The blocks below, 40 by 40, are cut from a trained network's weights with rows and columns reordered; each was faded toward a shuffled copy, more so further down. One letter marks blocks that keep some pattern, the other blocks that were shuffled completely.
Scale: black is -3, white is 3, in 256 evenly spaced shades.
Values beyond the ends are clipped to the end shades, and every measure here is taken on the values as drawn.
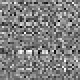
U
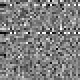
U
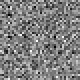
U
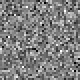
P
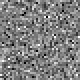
P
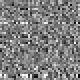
U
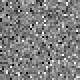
P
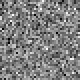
P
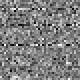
U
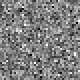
P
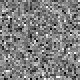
P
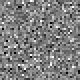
P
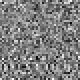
U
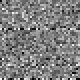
U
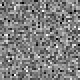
P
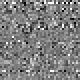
U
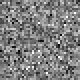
P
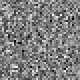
U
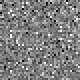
P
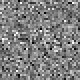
U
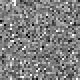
P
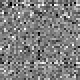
U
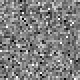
P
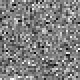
P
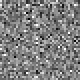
U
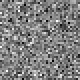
P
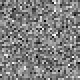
P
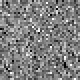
P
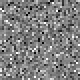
P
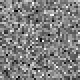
U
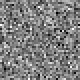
P
